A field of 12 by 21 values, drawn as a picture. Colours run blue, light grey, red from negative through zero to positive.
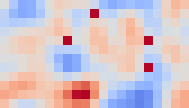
Neither half mirrors the other. The middle left is the smoothest part. Four lone cells stand out, each far higher than its neighbours. The bottom right is the ninth with the lowest average.
